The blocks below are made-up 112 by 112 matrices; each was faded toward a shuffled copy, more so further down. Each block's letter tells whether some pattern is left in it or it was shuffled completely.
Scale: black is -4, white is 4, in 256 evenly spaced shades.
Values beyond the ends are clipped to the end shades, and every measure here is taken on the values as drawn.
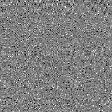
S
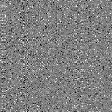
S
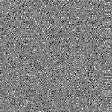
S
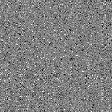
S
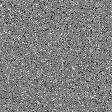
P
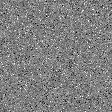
P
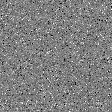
P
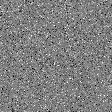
P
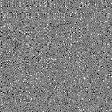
S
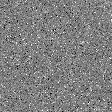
P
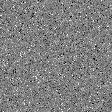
P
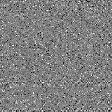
S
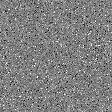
P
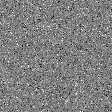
P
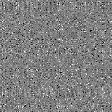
S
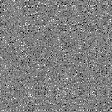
S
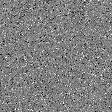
P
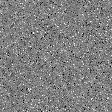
P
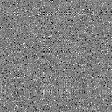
S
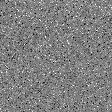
P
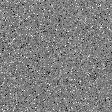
P
